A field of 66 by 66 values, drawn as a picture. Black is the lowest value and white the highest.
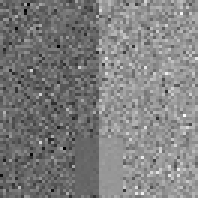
Seam: vertical, 50% of the way across, the right part higher. Odd patch: calmer, in the bottom middle. Calmest part: bottom middle.
